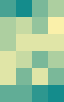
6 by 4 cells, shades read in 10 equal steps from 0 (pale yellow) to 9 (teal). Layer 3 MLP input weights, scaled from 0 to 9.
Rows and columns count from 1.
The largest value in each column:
7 9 8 9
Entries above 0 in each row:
4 3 4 4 4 4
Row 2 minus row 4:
2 0 -1 -3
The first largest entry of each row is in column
2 3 1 3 2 4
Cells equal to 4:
1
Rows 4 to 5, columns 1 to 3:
1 2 5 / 1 5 1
